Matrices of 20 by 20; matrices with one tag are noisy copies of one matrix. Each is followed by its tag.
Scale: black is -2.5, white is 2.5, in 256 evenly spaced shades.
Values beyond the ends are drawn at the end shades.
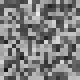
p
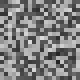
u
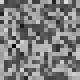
p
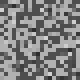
u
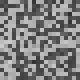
u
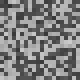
u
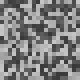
p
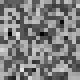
p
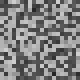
u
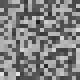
u
